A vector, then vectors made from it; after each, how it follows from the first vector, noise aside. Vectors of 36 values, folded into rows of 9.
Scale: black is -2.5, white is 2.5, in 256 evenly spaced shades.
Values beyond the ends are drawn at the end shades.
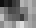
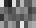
sign-scrambled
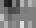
partly zeroed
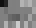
partly zeroed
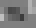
partly zeroed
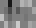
partly zeroed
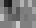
partly zeroed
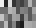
sign-scrambled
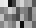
sign-scrambled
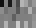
partly zeroed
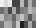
sign-scrambled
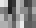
sign-scrambled
